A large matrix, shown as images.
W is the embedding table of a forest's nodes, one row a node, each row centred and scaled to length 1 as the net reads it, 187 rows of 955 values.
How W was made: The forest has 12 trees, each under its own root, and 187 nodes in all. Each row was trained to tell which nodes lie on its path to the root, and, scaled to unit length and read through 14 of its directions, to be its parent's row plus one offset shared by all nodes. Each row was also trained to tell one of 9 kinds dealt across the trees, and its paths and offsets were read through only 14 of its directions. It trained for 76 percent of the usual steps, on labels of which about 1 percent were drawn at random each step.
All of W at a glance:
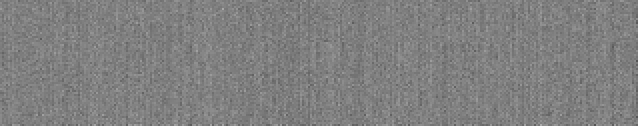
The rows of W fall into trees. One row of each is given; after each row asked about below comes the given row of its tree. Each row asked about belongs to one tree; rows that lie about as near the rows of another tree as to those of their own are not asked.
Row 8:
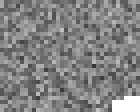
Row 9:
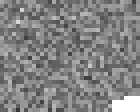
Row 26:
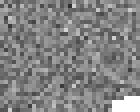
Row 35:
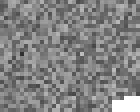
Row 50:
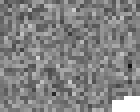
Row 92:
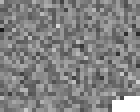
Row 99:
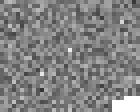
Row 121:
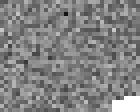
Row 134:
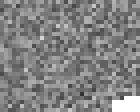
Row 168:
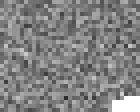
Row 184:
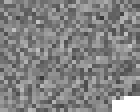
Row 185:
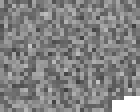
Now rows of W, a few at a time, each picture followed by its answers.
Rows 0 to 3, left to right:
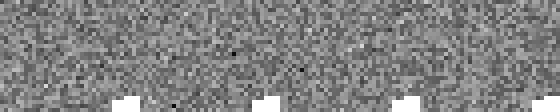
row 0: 8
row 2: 168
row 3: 184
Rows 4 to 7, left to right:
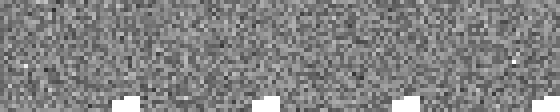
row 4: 99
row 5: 26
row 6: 9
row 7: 185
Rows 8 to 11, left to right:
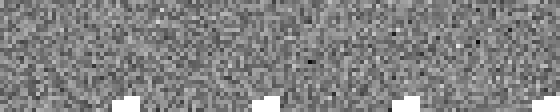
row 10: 185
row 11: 184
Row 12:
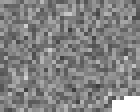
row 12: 99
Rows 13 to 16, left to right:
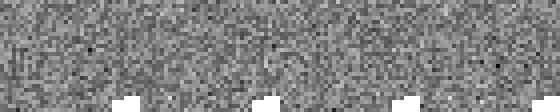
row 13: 9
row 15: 92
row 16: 9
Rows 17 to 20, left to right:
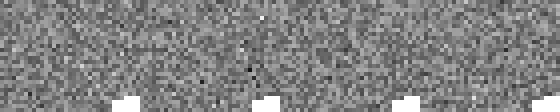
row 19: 8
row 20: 26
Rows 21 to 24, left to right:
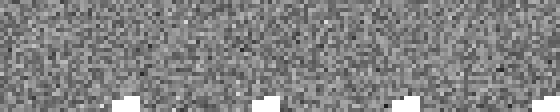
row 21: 121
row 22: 121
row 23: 134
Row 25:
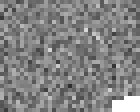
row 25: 185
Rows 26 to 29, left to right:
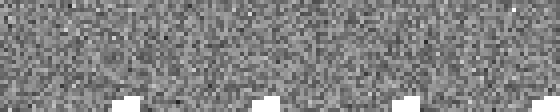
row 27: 26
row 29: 26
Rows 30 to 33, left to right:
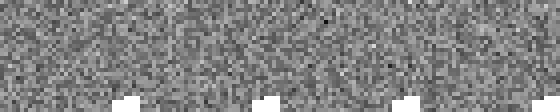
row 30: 26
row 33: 8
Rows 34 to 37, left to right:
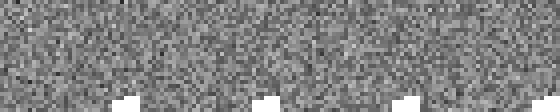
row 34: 121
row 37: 9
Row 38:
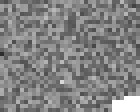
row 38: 50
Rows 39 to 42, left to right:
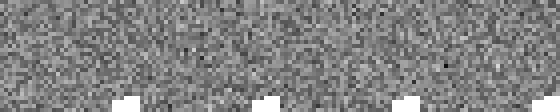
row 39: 134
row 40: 99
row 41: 92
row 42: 9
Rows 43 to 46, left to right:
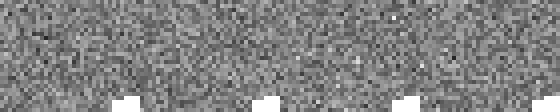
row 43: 168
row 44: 99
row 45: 9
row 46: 99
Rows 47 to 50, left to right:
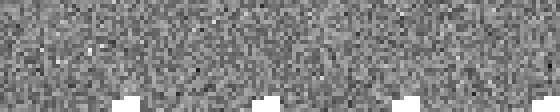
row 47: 121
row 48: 92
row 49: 121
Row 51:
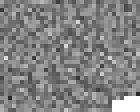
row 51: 99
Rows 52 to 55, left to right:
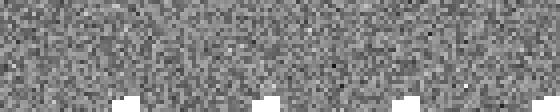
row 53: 121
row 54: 168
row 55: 8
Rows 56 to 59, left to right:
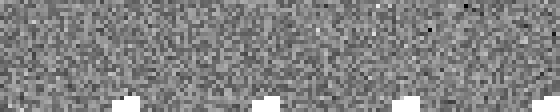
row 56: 134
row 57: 184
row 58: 26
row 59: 9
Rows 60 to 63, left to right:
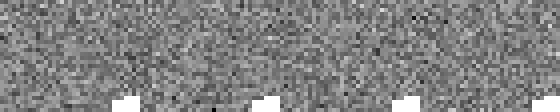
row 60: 8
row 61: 121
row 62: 92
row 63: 99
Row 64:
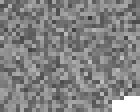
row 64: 35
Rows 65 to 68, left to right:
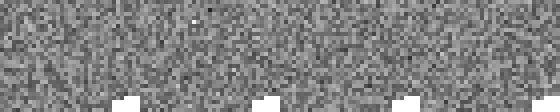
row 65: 50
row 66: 185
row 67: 92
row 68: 50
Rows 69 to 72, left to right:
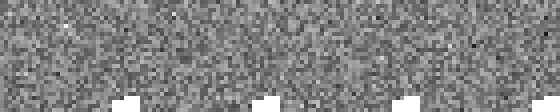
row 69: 185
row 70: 8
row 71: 50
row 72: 50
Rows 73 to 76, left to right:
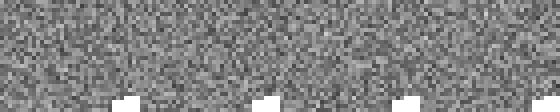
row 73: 92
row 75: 50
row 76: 9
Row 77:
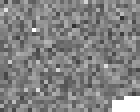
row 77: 121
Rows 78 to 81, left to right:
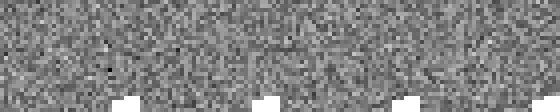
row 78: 50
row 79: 168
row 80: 50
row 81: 35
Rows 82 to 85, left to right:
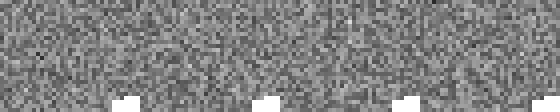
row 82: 168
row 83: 92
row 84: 168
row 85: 185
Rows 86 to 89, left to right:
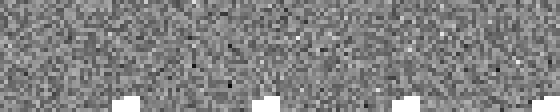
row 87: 168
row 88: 50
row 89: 92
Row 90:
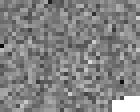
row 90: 92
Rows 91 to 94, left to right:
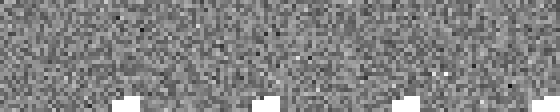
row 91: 8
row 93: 50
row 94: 168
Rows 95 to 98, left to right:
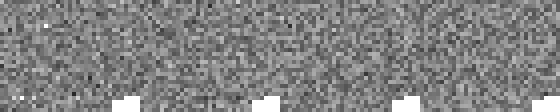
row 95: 9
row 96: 121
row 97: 50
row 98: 184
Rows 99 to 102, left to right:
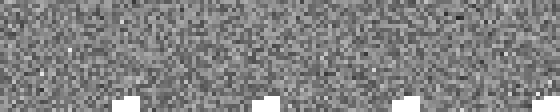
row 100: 50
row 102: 9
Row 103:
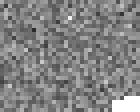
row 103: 99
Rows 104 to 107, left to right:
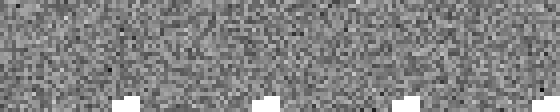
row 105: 121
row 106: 8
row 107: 92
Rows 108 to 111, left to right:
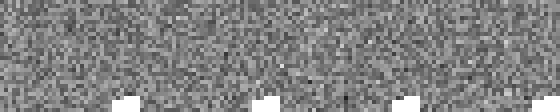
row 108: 184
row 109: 168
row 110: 121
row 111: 134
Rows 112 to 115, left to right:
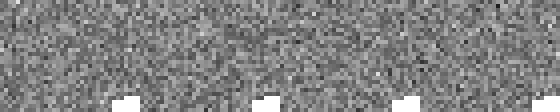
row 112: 92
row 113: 121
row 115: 99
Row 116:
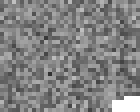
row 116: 168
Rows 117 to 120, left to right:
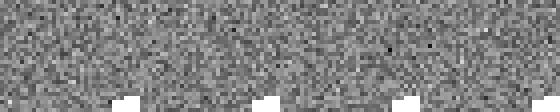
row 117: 92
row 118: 50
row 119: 8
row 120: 99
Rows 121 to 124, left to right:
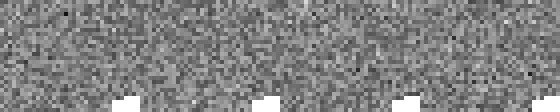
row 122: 184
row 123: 121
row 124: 92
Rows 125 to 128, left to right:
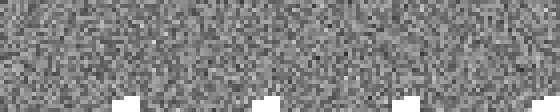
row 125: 185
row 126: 99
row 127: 99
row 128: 185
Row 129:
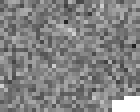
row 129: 8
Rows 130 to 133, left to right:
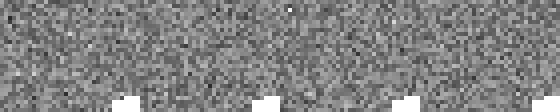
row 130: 8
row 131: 26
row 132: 9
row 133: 99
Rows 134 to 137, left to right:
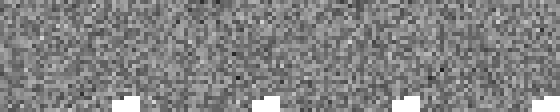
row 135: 92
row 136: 99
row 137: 168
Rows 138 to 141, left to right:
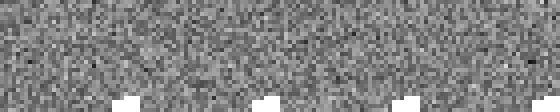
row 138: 185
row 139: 35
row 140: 8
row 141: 92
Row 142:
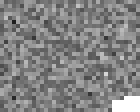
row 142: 185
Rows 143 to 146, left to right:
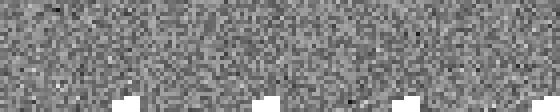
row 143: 9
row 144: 50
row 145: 185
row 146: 9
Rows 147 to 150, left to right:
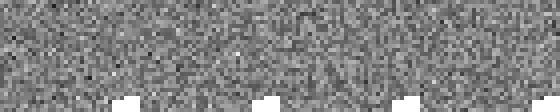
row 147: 99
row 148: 26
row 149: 50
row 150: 121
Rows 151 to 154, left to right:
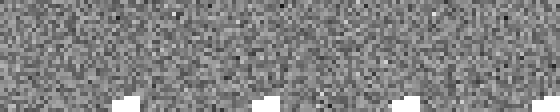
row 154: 8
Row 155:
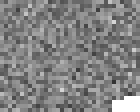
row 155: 92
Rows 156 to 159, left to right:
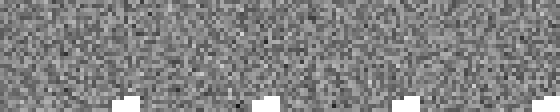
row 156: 92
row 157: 9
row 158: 185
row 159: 185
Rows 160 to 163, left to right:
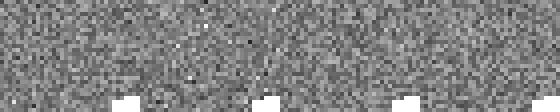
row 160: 168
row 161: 99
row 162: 134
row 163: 26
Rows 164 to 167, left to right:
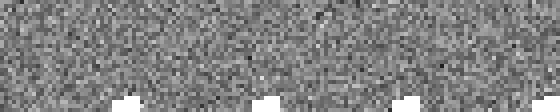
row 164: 9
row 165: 121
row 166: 99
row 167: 121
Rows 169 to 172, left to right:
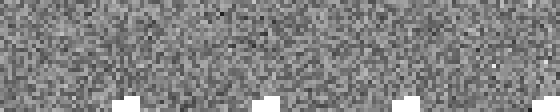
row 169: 8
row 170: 121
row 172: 99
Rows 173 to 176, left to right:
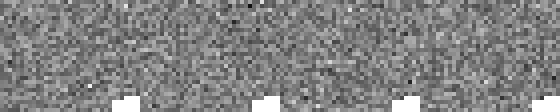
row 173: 134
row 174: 92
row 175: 121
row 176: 9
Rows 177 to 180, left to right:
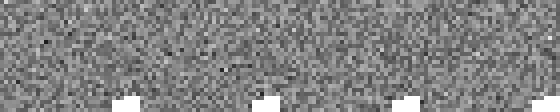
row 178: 8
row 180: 8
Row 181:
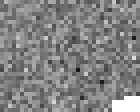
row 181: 9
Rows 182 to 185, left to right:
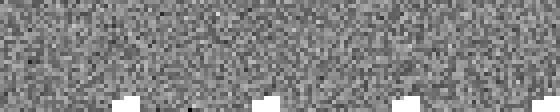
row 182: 8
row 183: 9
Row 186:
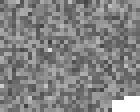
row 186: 8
